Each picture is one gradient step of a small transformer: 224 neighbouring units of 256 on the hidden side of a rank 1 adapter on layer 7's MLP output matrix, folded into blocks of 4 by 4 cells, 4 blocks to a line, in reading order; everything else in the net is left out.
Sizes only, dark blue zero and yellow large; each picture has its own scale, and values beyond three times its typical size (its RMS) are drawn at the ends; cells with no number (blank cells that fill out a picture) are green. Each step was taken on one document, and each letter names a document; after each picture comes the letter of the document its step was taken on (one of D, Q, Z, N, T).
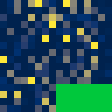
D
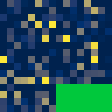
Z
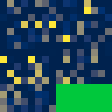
Z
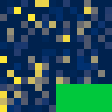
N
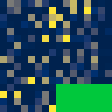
D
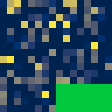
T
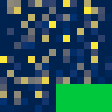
T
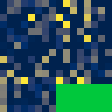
D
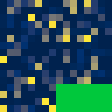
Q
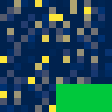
D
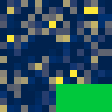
Q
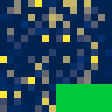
D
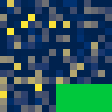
Z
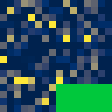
Q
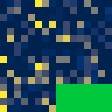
N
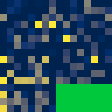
Z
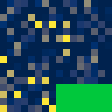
N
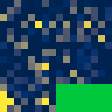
N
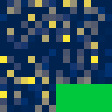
D
